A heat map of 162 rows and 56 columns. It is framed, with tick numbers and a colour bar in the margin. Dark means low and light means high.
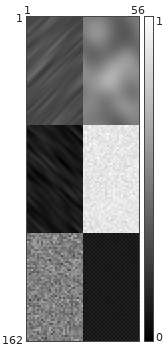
It is made of 3 by 2 panels. Panel 1,1: low, slanting up to the right, faint in contrast. Panel 1,2: middling, smooth. Panel 2,1: very low, slanting down to the right, faint in contrast. Panel 2,2: very high, fine-grained, faint in contrast. Panel 3,1: middling, fine-grained. Panel 3,2: very low, checkered, faint in contrast.
